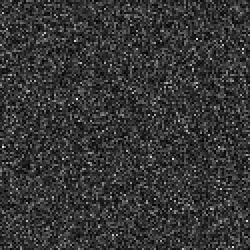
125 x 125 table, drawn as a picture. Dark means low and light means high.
Mirror symmetry: none. Average level on the scale: 20%. Stripes: none. Histogram: skewed, a long tail of high values. Grain: fine. Odd rows or columns: none.
